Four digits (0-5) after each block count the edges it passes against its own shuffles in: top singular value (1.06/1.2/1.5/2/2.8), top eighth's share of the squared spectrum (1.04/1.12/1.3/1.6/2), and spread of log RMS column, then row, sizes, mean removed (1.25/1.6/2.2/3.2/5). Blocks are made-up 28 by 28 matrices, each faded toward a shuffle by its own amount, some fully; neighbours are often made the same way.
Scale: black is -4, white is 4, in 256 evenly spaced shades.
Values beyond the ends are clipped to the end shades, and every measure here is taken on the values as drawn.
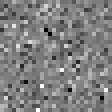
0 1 0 0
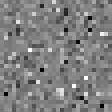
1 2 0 0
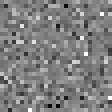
0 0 0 0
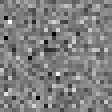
0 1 0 1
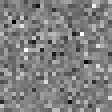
0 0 0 0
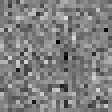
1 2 1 1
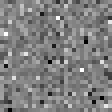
0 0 0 0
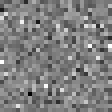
0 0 0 0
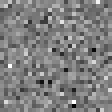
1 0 0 0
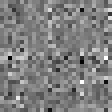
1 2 2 1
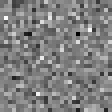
0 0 0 0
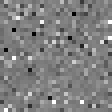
0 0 0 0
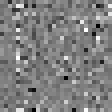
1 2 1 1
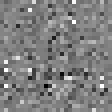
1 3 1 1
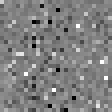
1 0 0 0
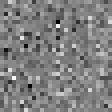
1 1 1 0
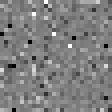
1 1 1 1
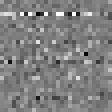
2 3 0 2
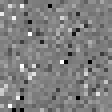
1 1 0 0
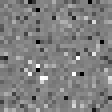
1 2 0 0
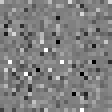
0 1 0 0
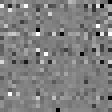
2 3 1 2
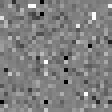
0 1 1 0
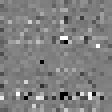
2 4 1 2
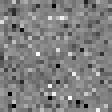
1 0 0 0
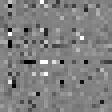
2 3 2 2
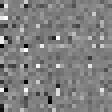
2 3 2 1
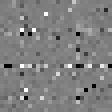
2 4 0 1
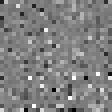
1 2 0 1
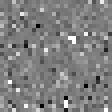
0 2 0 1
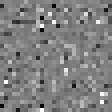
1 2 0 1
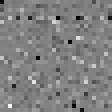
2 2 0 0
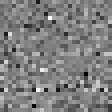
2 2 0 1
